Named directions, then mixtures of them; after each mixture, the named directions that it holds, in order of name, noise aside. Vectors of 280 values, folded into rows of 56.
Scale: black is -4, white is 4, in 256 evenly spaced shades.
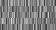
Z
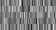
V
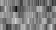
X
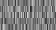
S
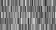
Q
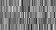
V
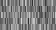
Q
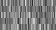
Q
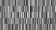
S, Z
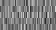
S, Z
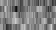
X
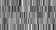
V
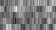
X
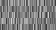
Z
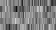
V, X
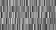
Z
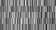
Q, Z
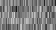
X, Z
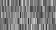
Q, V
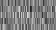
Q, S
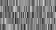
S, X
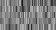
V, X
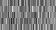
V, Z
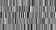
S, V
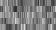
S, X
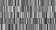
S, V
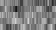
X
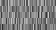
Z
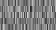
S
